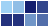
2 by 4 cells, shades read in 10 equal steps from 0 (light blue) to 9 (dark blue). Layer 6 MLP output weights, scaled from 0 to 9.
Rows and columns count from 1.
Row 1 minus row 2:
-8 -7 6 2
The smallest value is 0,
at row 1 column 1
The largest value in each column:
8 8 9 7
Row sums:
17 24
